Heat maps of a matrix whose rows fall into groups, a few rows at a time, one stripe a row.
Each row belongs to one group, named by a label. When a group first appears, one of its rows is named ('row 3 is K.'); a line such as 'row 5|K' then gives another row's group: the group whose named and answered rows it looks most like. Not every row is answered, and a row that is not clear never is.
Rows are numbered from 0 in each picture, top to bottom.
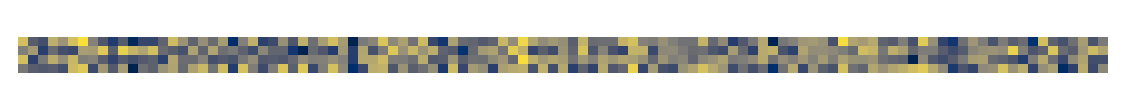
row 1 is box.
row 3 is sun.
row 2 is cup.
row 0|cup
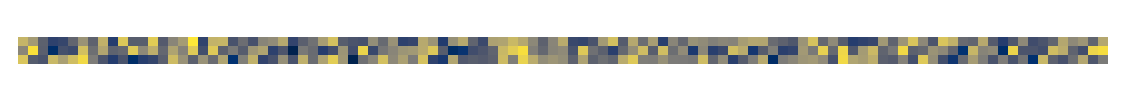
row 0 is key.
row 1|box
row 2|cup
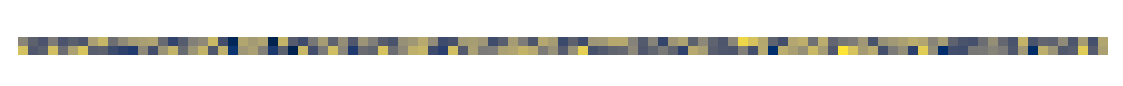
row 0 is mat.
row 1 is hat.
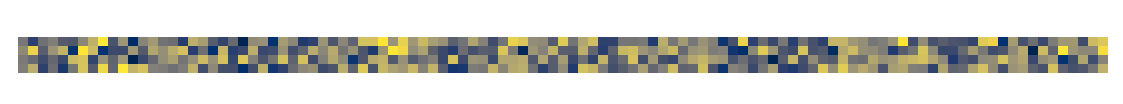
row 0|box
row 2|sun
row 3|box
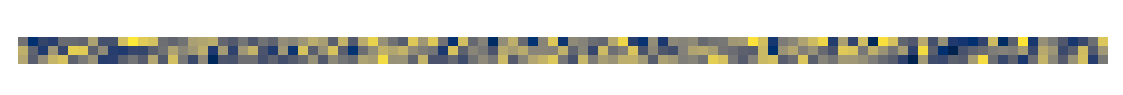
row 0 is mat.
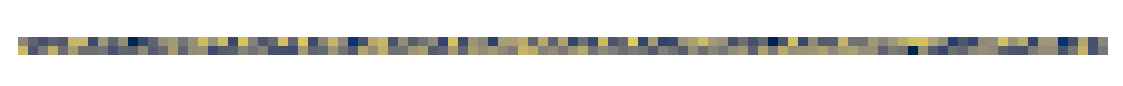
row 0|sun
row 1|hat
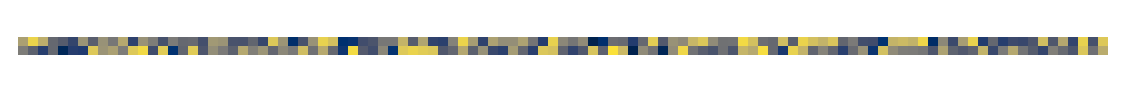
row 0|key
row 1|mat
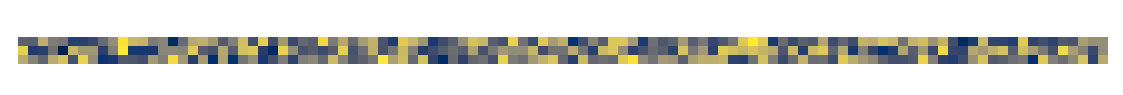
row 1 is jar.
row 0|mat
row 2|cup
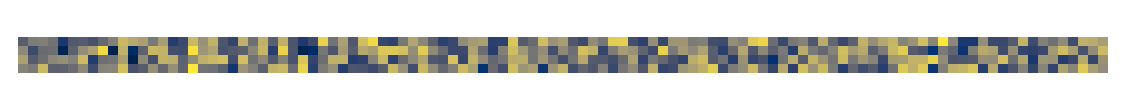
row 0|mat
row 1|box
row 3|key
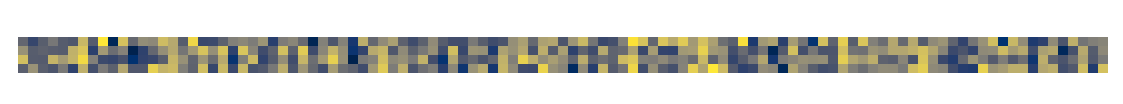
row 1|sun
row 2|cup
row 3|sun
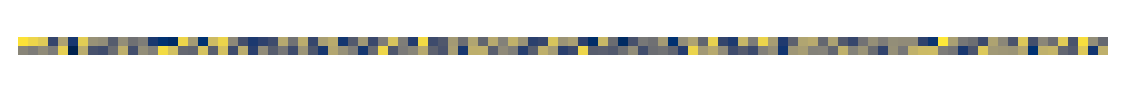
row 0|key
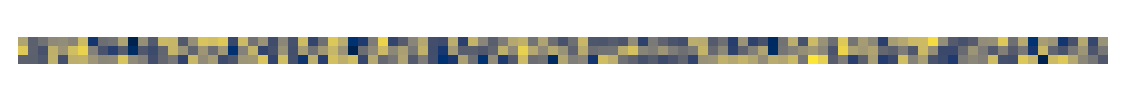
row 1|cup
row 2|jar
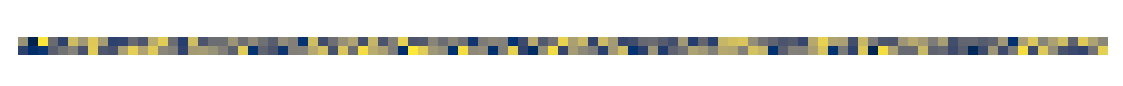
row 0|jar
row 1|mat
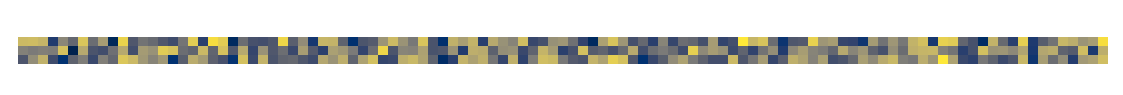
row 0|key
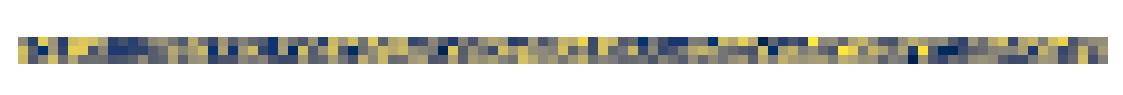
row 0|jar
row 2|hat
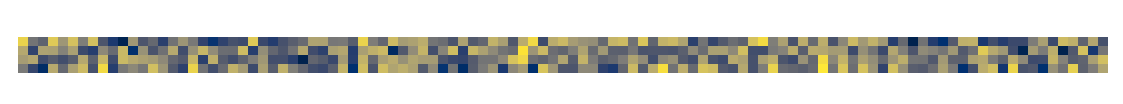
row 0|cup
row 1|hat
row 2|box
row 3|box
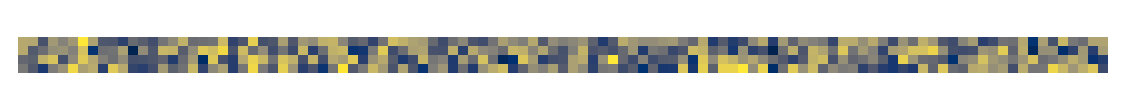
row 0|cup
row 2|jar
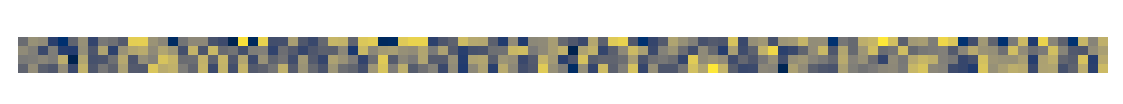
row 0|mat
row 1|box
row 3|sun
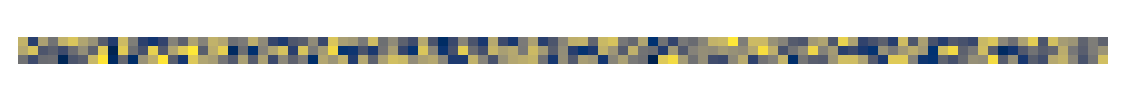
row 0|jar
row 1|key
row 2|box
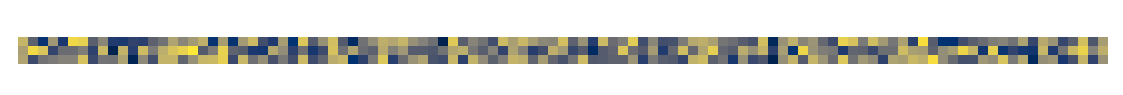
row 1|key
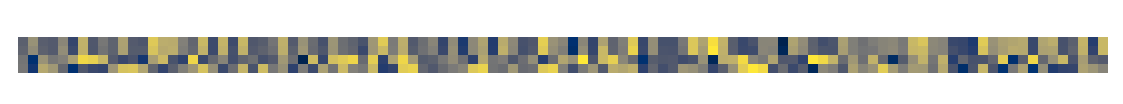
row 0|sun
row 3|mat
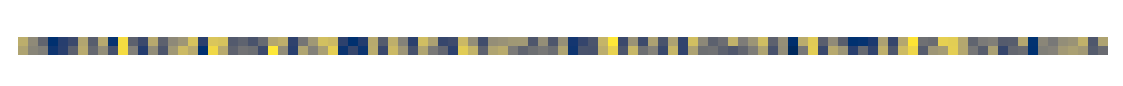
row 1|key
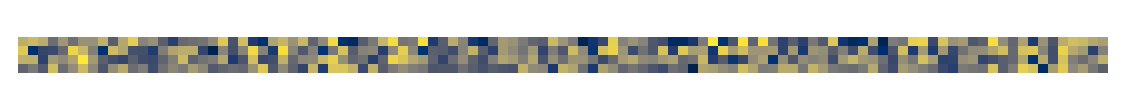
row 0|key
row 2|cup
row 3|jar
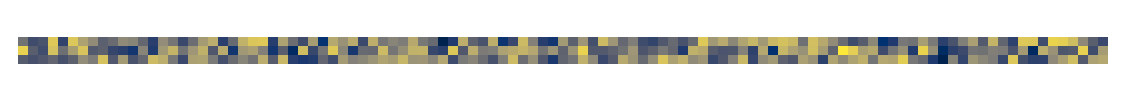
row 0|jar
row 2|box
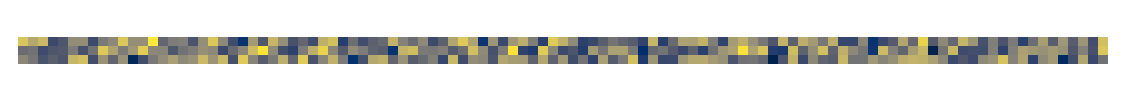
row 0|key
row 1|mat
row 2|sun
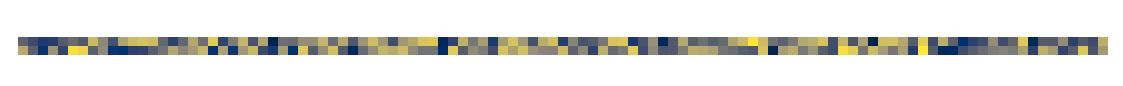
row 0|mat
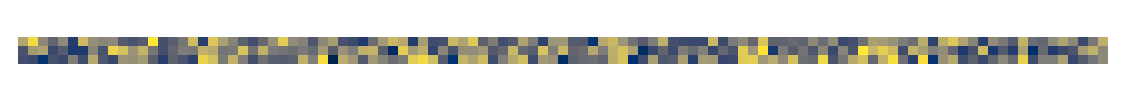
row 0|key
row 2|mat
